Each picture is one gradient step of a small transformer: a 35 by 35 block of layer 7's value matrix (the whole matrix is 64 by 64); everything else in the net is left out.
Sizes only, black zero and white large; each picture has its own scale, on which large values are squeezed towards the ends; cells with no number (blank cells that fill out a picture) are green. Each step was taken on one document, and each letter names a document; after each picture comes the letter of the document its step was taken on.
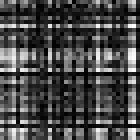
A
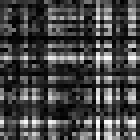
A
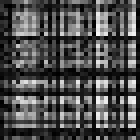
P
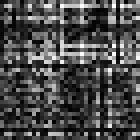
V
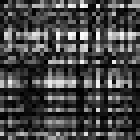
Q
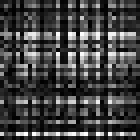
Q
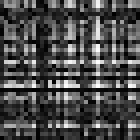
V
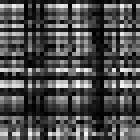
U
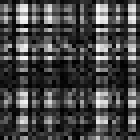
P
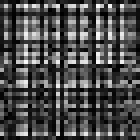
Q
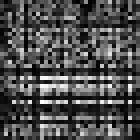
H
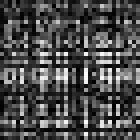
H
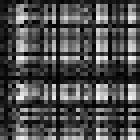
P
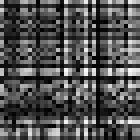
U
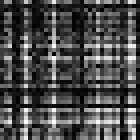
A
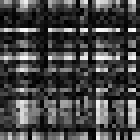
P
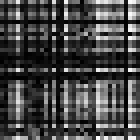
P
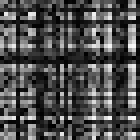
A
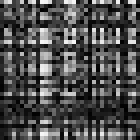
H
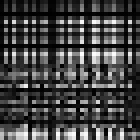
Q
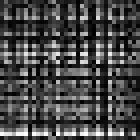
Q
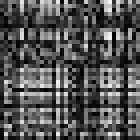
H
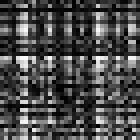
P
